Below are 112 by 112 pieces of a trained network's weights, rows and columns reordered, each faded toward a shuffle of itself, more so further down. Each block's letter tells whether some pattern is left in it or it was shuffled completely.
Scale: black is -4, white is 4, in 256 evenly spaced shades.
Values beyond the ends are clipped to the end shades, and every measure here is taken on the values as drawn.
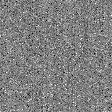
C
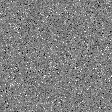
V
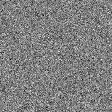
C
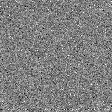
C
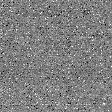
C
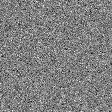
V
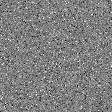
V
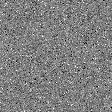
V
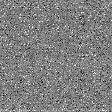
C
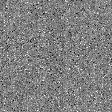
C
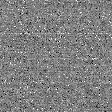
C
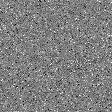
V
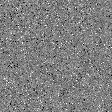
V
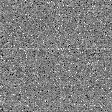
C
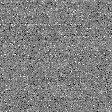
C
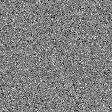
C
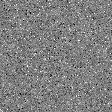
V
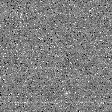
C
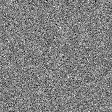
V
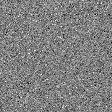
C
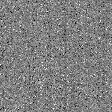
C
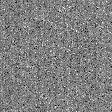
C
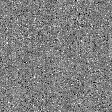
C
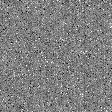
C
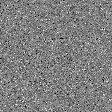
V
